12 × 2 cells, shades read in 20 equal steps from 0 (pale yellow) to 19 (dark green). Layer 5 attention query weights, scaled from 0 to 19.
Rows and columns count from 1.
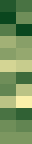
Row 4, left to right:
7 9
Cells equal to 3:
1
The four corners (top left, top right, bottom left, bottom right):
17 14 10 10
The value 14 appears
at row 1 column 2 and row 10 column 1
